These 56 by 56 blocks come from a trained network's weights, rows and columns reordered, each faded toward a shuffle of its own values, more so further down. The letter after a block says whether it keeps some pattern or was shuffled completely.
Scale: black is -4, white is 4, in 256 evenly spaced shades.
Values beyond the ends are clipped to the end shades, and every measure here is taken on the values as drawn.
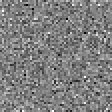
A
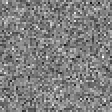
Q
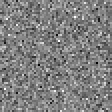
Q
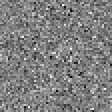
A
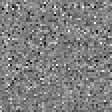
A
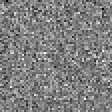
A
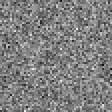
Q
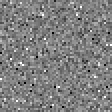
Q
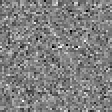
A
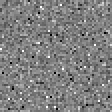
Q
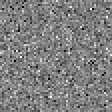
Q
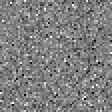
Q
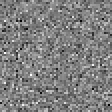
A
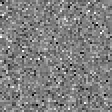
Q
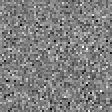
A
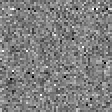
A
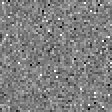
Q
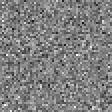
A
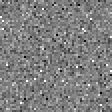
Q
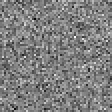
Q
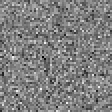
A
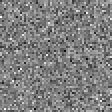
Q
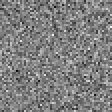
Q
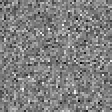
A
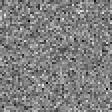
Q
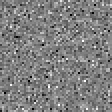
Q
